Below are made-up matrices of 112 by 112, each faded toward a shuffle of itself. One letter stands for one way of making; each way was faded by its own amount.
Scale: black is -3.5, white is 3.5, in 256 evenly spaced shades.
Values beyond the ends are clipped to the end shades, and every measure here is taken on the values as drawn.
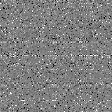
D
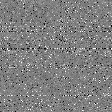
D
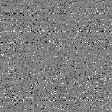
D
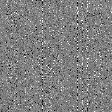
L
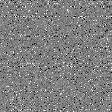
D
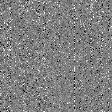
L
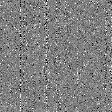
L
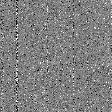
L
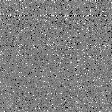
D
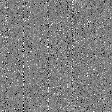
L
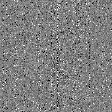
L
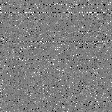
D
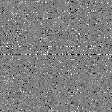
D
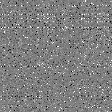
D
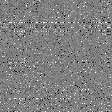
D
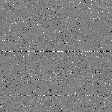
D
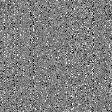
L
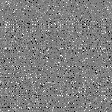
D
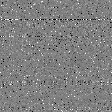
D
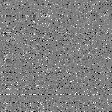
D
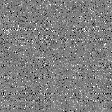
D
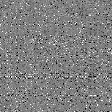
D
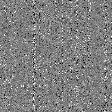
L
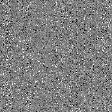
L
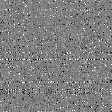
D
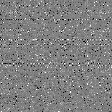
D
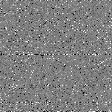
D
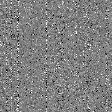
L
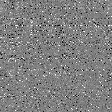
D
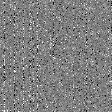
L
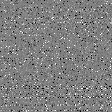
D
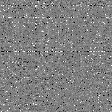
D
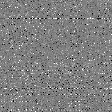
D
